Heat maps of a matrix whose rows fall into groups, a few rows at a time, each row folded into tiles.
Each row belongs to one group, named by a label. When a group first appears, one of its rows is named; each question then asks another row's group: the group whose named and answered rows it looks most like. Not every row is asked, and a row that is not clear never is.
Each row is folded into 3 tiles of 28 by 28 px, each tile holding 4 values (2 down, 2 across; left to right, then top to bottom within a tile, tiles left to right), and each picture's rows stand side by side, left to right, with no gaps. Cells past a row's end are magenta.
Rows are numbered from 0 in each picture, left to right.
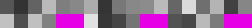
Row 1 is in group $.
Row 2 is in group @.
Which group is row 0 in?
$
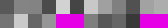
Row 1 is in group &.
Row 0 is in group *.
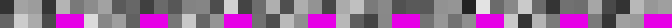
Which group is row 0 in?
*
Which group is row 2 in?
*
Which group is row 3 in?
@
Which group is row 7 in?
$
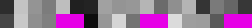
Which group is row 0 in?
*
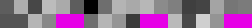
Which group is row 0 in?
@
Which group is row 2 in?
$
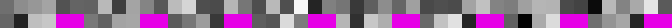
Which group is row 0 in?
@
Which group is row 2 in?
&
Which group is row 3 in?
@
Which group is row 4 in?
$
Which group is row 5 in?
*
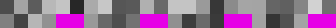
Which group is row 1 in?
&
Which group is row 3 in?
$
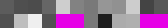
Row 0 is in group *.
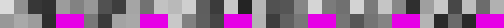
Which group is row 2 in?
&
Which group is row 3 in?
$
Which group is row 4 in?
@
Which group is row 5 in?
&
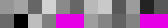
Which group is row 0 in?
@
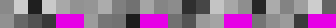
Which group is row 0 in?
&
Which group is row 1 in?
&
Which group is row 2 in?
$
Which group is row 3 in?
*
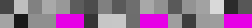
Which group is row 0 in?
@
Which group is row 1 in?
*
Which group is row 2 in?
@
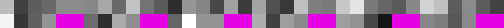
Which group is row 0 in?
$
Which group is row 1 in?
@
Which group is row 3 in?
$
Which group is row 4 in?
&
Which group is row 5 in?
&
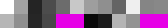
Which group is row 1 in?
@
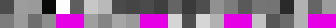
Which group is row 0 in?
*
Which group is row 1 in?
&
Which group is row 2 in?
$
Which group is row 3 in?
$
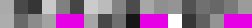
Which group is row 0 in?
$
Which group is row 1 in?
&
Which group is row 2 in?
$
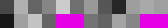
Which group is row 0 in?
*
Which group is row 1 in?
$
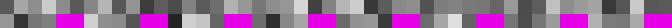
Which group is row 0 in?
@
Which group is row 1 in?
&
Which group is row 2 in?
*
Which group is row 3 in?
@
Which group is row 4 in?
&
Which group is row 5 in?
*
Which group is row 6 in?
$
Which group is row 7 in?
$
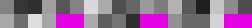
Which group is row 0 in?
$
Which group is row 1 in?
&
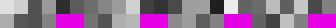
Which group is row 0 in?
&
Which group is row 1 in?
@
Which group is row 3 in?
@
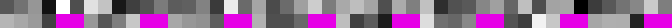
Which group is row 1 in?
&
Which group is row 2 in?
*
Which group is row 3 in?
$
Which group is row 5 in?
$
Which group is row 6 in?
@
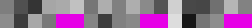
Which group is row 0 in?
$
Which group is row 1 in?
@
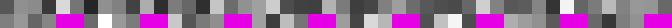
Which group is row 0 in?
*
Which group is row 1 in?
*
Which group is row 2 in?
$
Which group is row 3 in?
&
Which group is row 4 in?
$
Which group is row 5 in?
*
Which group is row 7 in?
@
